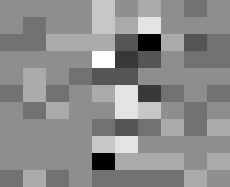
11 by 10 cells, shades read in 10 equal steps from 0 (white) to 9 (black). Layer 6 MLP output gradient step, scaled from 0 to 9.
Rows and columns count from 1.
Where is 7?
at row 4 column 6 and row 6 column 7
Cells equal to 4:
50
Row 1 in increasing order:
2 3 4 4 4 4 4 4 4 5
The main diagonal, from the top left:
4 5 3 4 6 1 2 3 4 3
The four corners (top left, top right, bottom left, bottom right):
4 4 5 4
